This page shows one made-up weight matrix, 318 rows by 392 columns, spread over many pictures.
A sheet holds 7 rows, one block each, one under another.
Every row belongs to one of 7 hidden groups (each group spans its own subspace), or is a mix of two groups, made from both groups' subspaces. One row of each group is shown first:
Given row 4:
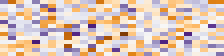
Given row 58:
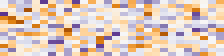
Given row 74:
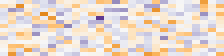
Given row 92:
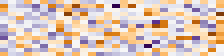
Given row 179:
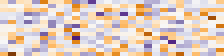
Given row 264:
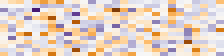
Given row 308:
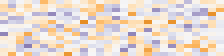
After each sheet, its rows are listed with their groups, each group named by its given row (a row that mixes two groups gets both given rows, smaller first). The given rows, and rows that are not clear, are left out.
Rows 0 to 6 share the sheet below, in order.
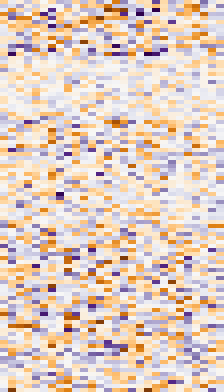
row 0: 74
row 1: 58
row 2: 264
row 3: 92
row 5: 4
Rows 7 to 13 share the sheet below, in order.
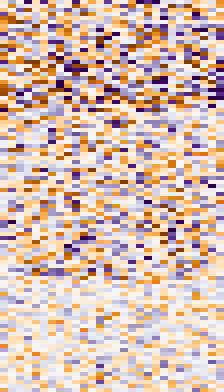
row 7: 58
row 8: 92
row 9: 264
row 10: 179
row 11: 58
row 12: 58
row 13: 58
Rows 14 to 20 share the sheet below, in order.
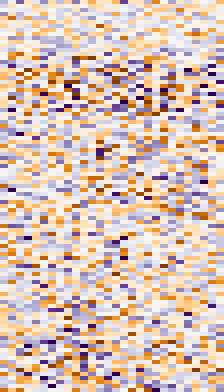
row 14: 58 and 264
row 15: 179
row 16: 58
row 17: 308
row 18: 4
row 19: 4
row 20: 92 and 264
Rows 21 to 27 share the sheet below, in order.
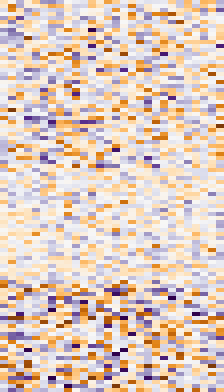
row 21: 179
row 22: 179
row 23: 92
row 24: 4
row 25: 92 and 264
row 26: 264
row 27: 4
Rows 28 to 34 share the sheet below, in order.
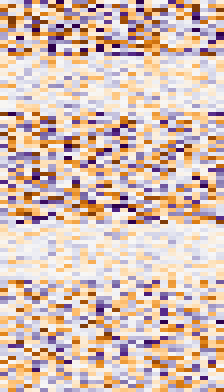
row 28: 58 and 92
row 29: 4 and 92
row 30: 4
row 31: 4
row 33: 58
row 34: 74
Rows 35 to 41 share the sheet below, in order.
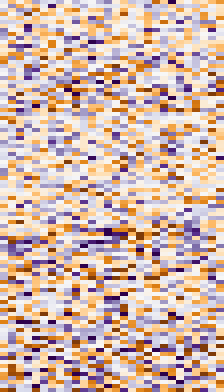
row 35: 4
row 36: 179 and 264
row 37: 179
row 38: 264
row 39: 74
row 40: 4
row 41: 179
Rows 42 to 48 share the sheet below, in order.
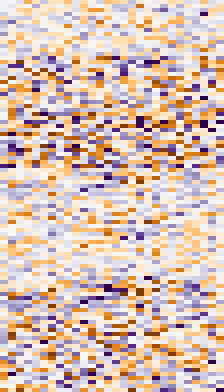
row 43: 74
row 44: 179
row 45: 74
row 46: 74
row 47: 74
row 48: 4 and 264
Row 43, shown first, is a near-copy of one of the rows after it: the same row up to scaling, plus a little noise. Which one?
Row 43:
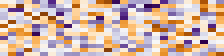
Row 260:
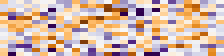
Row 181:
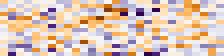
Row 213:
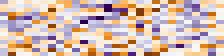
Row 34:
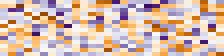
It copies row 34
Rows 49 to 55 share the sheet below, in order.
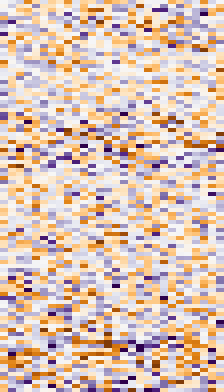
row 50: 92
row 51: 264
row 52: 58
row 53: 74
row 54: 58 and 179
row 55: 74
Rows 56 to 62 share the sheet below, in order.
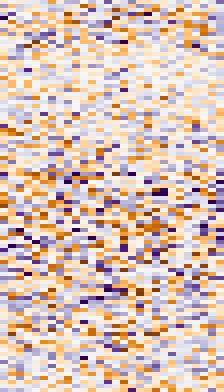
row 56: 308
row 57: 4
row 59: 92
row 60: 58 and 74
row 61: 74
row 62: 74 and 264
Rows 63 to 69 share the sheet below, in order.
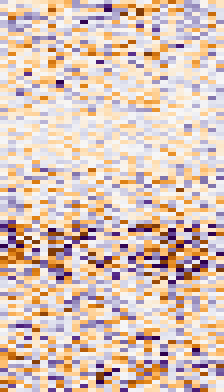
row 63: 74
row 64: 92
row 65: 179
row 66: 179
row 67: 58 and 179
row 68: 4 and 58
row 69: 58
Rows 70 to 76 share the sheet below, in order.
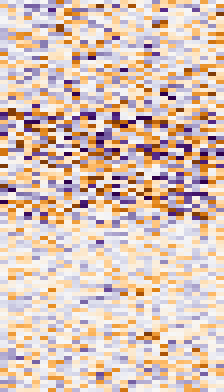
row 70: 92
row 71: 179
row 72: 58 and 264
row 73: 308
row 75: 74
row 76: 58
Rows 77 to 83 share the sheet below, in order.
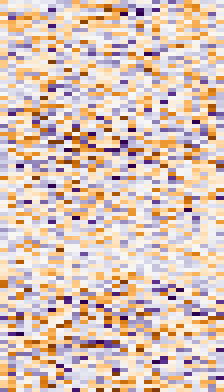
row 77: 74
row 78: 92 and 179
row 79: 4
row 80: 264
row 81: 92
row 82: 264
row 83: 74 and 92
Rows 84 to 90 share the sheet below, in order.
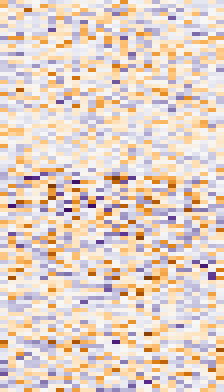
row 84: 264
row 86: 308
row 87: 264
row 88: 74 and 179
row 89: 74
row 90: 92
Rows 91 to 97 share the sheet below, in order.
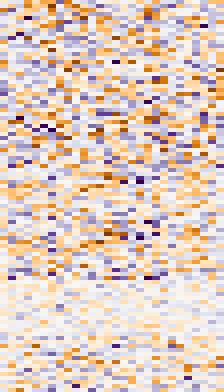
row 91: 92
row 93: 74
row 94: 74
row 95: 74
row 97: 264
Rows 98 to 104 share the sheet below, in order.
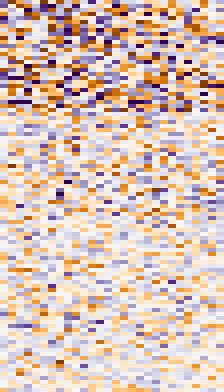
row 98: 58 and 264
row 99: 4 and 58
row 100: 179
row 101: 92
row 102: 4
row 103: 4
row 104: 92
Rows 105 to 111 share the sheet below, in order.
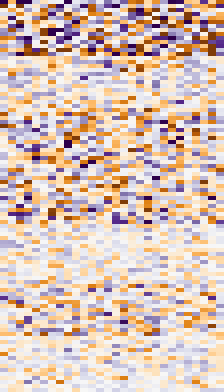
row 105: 179
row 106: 74
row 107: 58
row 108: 4 and 74
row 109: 58
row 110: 308
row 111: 308
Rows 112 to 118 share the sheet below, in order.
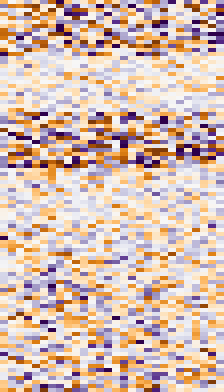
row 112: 92
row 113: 264
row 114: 308
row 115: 74 and 92
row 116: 4 and 58
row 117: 92
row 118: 308
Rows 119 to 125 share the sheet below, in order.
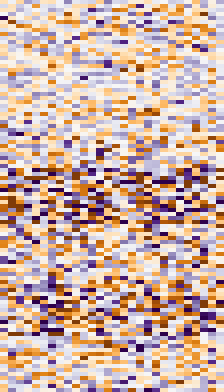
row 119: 308
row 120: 74
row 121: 58
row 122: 179
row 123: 58 and 92
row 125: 74
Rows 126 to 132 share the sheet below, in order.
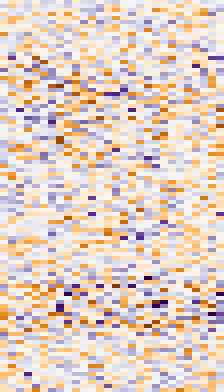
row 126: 308
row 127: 4
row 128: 92
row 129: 179
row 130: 74
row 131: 92
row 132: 179
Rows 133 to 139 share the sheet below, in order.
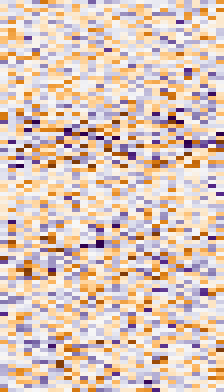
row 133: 179
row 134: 179
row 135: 264
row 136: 179
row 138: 308
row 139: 92
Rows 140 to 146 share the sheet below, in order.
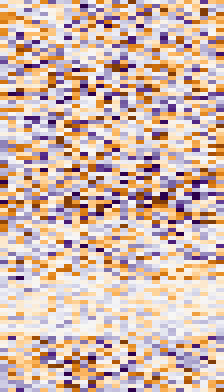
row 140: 308
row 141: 264
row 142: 92
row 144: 264
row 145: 264
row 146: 4
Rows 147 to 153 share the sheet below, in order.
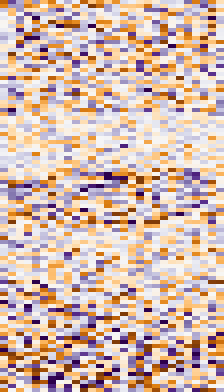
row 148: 179
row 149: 4
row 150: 74
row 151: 58
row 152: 4
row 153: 58
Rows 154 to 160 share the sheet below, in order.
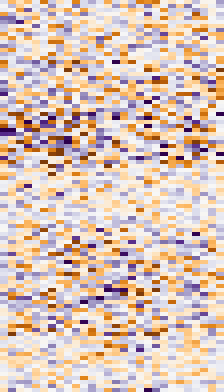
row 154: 58
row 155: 92
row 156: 58
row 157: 92
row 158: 4
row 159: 74
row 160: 74
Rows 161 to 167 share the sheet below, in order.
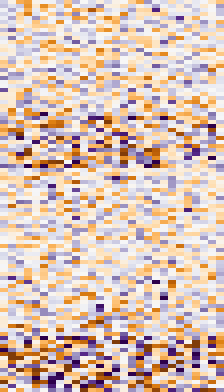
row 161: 4 and 92
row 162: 308
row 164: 264
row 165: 179
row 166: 4 and 58
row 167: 58
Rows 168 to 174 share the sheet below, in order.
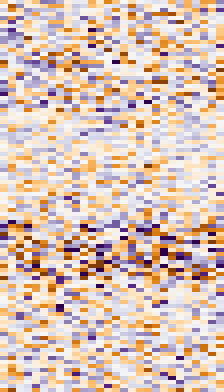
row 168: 179
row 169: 92
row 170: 74
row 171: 179
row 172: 58
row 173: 92
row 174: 179
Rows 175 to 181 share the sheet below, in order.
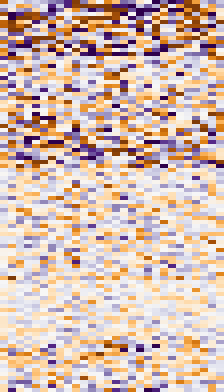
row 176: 4
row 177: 4
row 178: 4
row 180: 4
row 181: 74
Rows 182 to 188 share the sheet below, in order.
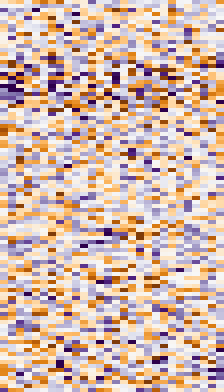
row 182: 264
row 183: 179
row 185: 4 and 92
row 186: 74
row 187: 4 and 74
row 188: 92
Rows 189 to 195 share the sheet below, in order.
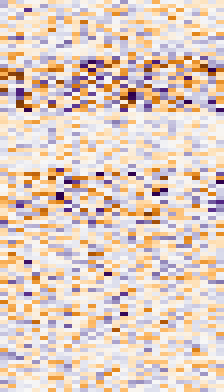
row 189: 264
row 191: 264
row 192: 92
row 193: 179
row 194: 4
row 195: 58
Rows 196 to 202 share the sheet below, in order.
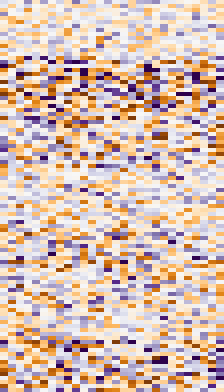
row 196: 58
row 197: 92
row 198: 92
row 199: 264
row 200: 264
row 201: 74 and 179
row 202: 92
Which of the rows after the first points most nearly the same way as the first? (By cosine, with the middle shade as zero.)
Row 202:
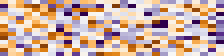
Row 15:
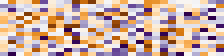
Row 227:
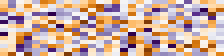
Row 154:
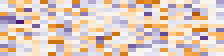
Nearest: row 15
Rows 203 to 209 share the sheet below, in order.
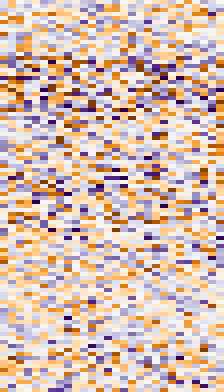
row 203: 308
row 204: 179
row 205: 92
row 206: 74
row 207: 92
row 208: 4
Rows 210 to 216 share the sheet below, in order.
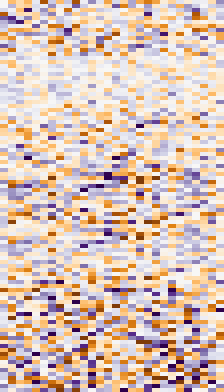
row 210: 58
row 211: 179
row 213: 74
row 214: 74
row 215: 264
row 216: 58 and 308
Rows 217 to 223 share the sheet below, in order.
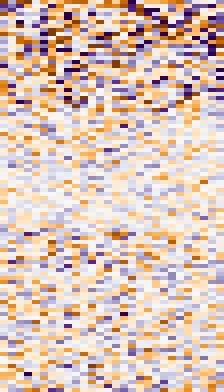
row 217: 58 and 179
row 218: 92 and 264
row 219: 4 and 74
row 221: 264
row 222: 4
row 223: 179
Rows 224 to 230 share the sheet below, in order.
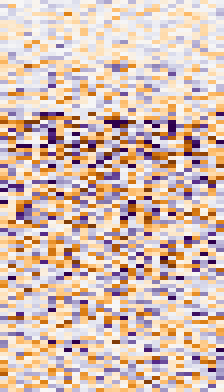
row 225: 264
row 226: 264
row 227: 308
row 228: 179
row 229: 264
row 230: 92
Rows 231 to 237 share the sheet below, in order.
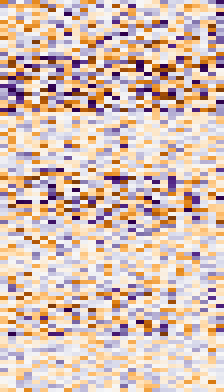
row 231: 4 and 92
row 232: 179
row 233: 4
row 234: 264
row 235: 74 and 92
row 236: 179
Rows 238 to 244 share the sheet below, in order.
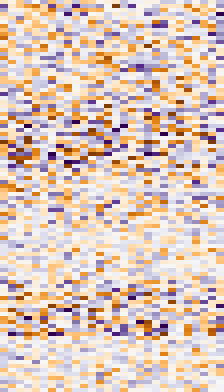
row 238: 92
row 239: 74 and 179
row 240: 4
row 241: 58
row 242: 58
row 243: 179
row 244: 58
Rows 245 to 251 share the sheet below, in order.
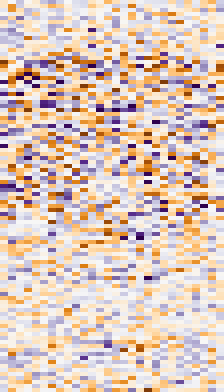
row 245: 179
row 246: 92
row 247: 308
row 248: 58
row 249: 74
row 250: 58
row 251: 74
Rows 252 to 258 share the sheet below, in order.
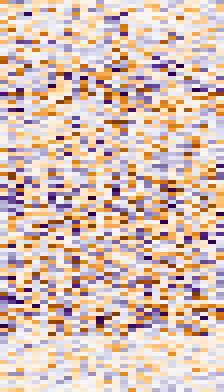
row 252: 4
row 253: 264
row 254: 74 and 264
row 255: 179
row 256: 179
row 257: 58
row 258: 264
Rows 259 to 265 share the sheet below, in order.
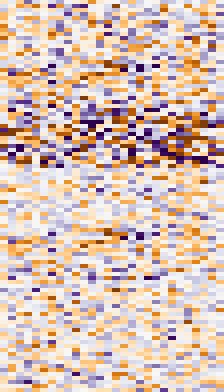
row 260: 74
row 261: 308
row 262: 308
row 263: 74
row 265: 4
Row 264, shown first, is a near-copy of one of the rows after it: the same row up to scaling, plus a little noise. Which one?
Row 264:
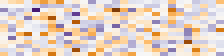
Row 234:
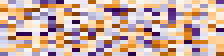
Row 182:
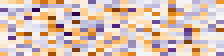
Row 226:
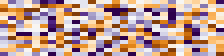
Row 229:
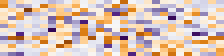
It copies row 182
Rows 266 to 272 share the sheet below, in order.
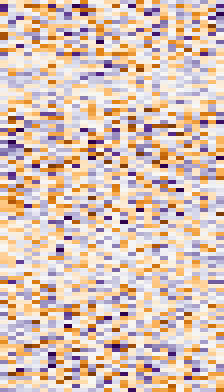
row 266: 58 and 92
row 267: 74
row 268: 179
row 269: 179
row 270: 92
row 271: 4
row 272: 264
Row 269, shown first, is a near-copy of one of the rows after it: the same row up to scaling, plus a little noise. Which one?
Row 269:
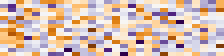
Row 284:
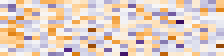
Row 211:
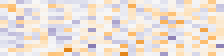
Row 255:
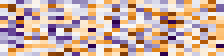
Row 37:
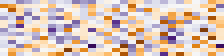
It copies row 284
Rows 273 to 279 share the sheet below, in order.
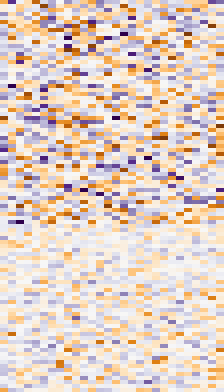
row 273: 4
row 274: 4 and 179
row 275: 92
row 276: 264
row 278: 179
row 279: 92
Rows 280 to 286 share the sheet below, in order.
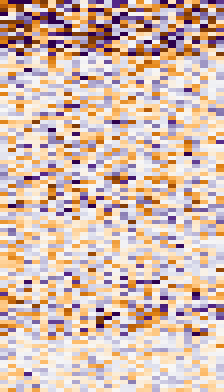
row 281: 4 and 74
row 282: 264
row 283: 264
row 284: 179
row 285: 58
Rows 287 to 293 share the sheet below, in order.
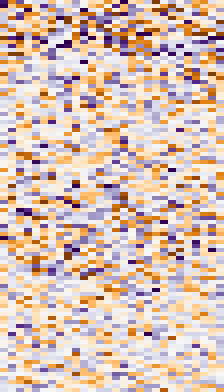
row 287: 264
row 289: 4
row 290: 4
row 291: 58
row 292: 74 and 92
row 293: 4
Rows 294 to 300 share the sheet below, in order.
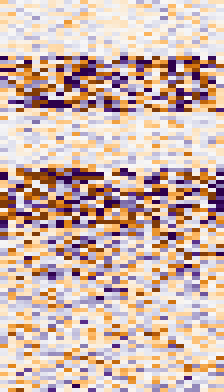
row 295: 58
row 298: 58 and 264
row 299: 74
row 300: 264
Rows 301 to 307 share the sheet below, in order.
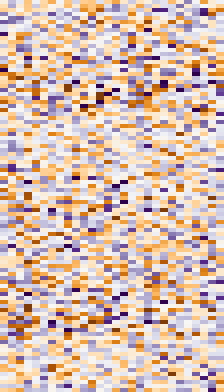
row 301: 308
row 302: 58
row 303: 179
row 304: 4
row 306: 4
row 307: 179
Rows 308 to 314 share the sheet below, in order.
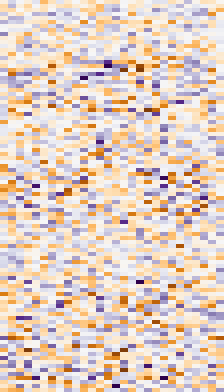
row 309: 74
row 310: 58
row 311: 58
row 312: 179
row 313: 58 and 92
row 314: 4
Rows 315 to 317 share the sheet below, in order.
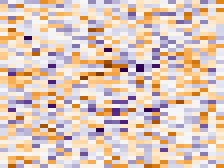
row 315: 179
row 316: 74
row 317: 74
